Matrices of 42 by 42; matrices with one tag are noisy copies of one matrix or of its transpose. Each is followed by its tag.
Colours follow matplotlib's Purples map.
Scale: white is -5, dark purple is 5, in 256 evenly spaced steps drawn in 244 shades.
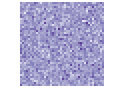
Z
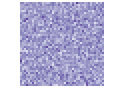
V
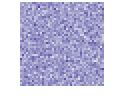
V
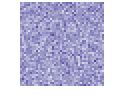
Z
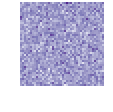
Z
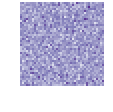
V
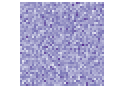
V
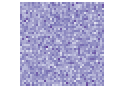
V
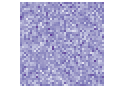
Z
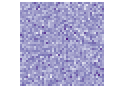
V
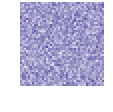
V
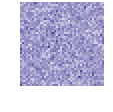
Z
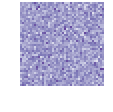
V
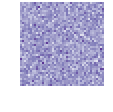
V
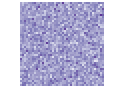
V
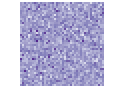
V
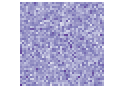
Z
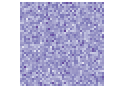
Z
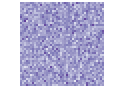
V
